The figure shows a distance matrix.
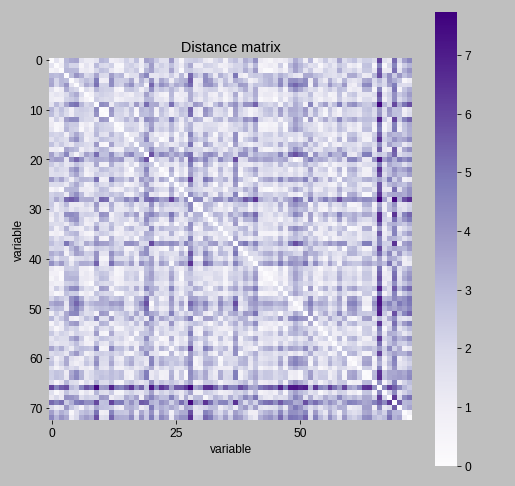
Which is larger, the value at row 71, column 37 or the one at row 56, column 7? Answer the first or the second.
the first
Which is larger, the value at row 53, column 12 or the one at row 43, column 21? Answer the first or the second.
the second
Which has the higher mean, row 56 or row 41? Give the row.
41
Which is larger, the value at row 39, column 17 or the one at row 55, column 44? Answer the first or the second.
the second
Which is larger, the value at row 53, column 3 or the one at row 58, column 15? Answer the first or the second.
the first
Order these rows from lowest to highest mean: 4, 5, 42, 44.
42, 44, 4, 5
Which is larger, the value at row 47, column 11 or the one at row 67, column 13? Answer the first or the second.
the first
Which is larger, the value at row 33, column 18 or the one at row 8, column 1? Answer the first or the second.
the first
